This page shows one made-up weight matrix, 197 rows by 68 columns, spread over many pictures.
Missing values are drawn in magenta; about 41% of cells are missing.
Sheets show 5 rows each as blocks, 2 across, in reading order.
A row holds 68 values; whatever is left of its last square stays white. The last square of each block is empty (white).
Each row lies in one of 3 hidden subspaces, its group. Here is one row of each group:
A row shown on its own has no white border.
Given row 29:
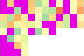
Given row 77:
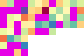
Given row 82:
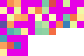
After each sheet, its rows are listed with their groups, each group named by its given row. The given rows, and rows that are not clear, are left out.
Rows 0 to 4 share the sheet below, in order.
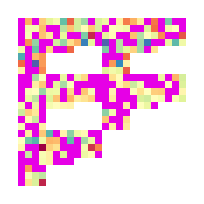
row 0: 82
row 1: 82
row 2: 77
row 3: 82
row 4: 29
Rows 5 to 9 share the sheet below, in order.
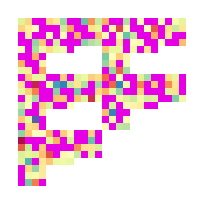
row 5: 82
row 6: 29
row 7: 77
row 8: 77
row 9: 29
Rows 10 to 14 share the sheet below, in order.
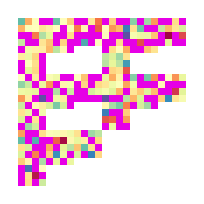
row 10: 29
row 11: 77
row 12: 82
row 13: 82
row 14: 77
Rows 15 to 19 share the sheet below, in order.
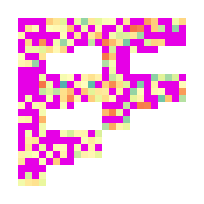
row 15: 82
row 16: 82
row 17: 77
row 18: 82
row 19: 82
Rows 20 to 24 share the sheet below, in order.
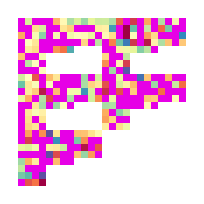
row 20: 82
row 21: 77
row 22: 77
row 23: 29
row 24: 77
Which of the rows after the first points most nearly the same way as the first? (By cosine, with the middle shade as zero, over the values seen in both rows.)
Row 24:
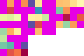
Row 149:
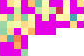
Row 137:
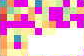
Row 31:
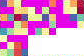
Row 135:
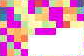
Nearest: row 135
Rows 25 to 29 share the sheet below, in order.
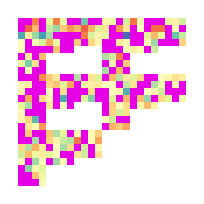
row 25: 29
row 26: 29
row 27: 82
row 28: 77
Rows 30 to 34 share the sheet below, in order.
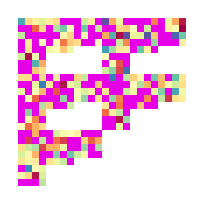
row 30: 77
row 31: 29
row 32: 77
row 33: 82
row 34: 77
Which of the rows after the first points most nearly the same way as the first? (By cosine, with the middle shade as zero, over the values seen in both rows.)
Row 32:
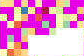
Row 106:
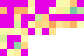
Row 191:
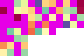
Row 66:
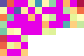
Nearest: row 66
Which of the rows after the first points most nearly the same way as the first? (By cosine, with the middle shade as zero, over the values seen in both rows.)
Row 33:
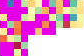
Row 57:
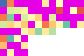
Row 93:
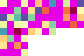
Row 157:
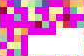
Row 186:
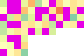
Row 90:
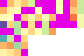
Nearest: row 93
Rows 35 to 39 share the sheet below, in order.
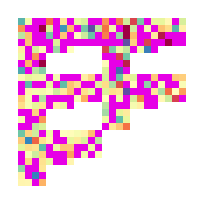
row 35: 77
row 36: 77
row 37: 77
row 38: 77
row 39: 77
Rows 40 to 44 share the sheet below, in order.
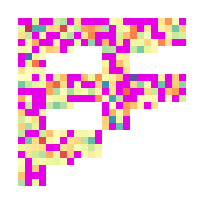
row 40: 77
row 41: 82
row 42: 82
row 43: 29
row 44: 77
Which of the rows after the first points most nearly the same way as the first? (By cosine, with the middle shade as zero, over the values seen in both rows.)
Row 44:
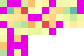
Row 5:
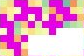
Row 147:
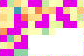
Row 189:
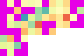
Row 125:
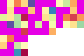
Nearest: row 5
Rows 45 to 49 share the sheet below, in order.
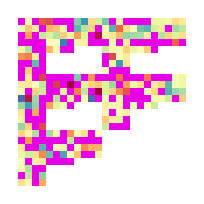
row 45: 82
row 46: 77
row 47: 82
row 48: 77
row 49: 77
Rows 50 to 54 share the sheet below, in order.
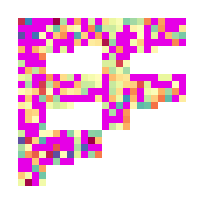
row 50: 29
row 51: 82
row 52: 77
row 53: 82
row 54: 77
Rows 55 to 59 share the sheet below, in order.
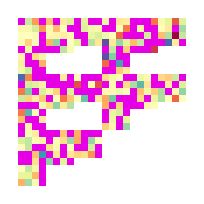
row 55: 77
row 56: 82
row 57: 29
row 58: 82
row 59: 82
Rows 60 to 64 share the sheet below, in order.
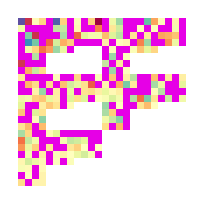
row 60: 29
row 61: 77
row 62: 77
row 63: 77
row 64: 29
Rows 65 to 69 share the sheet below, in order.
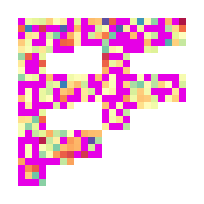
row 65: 77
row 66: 29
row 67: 77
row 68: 82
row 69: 77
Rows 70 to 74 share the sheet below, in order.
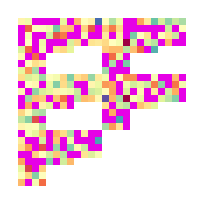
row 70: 29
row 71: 82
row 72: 82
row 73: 82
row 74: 29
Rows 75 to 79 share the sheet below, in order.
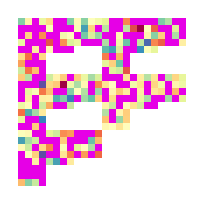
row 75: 77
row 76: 82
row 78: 82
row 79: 82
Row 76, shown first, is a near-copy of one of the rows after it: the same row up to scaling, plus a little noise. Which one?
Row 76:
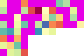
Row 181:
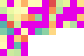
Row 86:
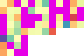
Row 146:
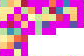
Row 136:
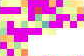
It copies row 136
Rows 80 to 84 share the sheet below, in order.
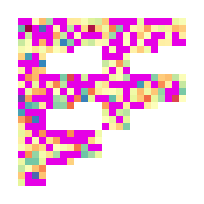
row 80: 77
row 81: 77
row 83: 82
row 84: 82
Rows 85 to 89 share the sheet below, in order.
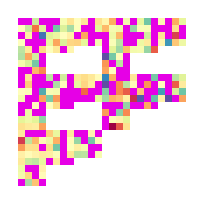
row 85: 77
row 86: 82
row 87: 77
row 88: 77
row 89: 29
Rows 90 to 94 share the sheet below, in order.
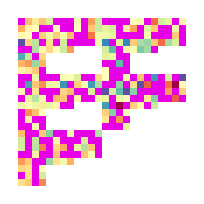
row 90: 82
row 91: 82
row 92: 77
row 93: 29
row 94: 29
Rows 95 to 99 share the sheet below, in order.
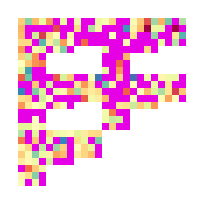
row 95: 77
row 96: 77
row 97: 29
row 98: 29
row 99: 77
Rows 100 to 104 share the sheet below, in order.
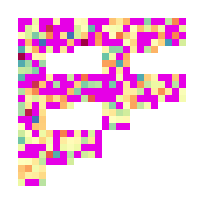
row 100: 82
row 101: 82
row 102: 77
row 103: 29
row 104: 77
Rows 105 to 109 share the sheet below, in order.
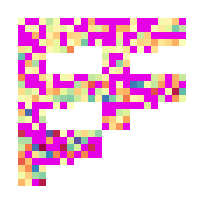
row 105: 82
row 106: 77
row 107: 77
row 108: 82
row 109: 29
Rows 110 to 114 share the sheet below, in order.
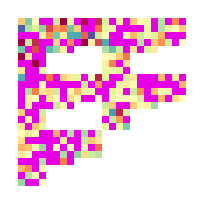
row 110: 82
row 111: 82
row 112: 29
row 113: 29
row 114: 82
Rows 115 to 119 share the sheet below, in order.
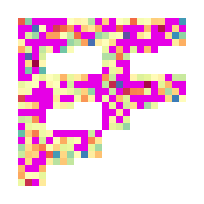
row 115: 77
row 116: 29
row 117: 82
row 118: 77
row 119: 77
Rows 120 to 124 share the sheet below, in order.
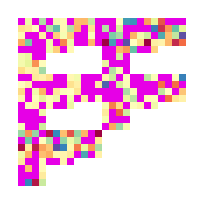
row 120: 82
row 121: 82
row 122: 77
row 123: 29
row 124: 29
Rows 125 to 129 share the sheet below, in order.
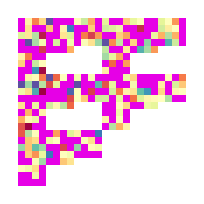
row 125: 29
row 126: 82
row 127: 29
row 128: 29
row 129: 29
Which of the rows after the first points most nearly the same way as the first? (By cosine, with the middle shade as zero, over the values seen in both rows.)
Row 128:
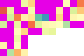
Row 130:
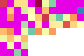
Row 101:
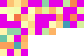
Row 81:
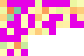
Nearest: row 101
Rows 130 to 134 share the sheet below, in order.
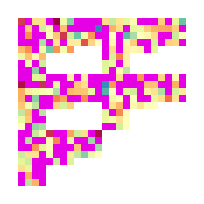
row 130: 29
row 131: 29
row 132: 77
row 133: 29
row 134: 29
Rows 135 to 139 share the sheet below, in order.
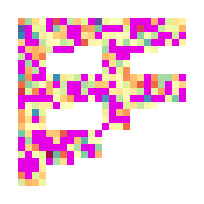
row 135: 29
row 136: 82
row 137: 29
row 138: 82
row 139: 77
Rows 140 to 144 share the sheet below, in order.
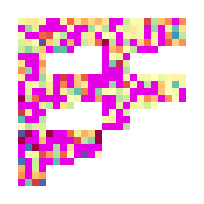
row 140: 82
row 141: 82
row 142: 82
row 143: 77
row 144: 29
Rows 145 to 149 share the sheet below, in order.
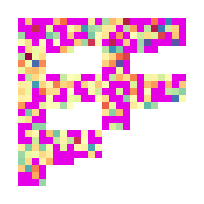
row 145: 77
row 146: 82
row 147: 77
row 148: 77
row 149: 29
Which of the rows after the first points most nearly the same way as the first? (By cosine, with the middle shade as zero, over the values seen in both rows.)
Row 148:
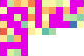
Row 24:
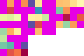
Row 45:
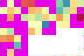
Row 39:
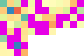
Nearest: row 45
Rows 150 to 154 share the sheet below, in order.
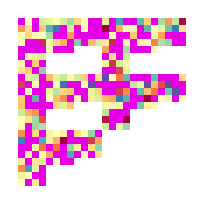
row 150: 82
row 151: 29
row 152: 77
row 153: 77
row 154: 77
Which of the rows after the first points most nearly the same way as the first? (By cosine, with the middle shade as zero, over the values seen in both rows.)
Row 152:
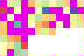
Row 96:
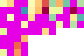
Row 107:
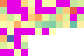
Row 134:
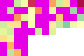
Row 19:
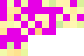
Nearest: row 134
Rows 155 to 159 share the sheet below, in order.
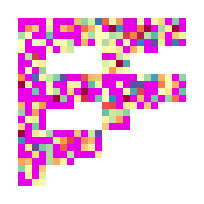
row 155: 29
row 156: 77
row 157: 77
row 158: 82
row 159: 29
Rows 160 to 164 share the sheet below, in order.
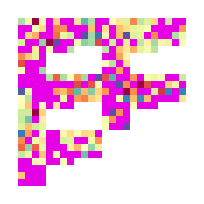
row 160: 77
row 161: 29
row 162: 29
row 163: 77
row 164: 29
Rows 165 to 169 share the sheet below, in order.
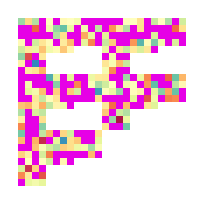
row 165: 77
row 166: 77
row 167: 82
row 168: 82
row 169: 77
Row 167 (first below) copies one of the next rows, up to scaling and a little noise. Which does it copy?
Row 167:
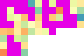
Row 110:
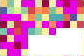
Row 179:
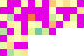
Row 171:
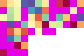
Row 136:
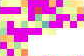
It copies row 171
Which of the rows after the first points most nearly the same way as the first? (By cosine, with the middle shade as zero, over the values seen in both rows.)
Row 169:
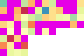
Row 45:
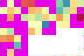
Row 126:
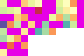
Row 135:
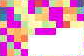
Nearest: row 45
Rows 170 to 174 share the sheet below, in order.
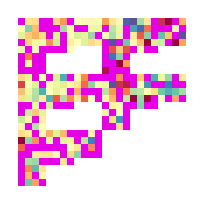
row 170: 77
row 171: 82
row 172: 77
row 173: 77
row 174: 29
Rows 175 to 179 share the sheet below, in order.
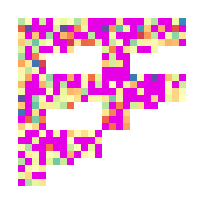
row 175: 77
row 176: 29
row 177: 82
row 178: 29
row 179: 82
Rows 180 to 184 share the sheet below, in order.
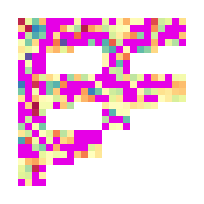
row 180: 77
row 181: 82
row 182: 29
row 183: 77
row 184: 29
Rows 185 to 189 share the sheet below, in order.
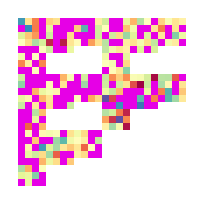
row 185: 77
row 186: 29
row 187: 77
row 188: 82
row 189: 77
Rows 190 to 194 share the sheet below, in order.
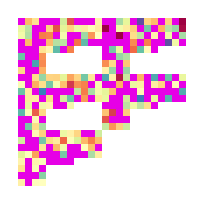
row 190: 82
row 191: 29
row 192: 29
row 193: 77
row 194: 77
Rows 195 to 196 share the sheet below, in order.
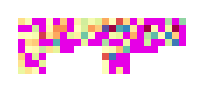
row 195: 77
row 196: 77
